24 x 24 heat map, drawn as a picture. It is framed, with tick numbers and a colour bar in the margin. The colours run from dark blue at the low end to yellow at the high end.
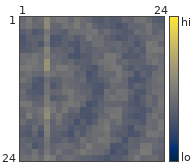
No overall slope runs across the table. Column 5 differs from the columns beside it. Concentric rings centre on the middle left. On average the colour sits 40% of the way up the scale.
